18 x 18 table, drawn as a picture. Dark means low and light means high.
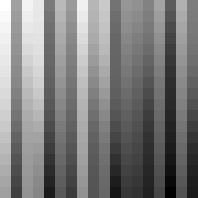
There is an overall slope up to the top left. The ninth with the highest average is the top left. The ninth with the lowest average is the bottom right. The histogram is bell-shaped. Streaks run downward.
